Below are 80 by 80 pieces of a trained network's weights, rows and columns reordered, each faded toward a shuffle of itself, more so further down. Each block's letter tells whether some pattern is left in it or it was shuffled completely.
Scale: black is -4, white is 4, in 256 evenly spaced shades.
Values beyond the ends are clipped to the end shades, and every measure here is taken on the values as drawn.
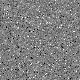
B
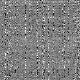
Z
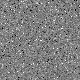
B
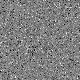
B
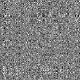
Z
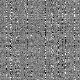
Z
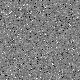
B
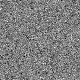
B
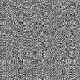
Z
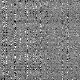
Z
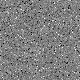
B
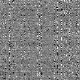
Z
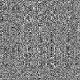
Z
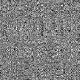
Z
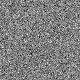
B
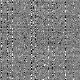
Z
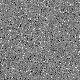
B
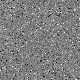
B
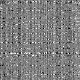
Z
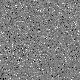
B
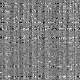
Z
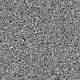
B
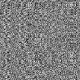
Z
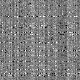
Z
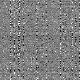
Z
